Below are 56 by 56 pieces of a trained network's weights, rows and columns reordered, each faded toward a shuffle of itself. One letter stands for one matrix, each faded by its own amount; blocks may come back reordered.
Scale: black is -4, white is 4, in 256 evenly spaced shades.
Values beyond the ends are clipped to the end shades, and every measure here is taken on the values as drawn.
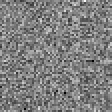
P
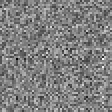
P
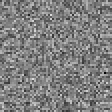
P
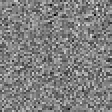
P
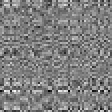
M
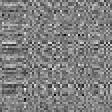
M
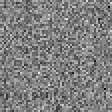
P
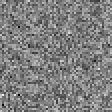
P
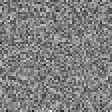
P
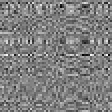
M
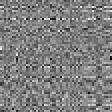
M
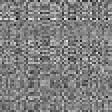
M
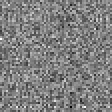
P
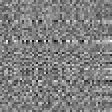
M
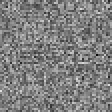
P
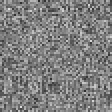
P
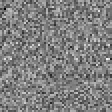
P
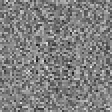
P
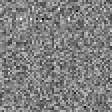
P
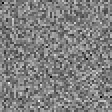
P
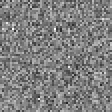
P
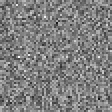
P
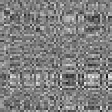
M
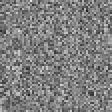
P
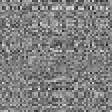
M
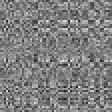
M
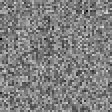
P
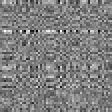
M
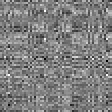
M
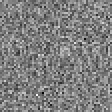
P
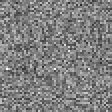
P
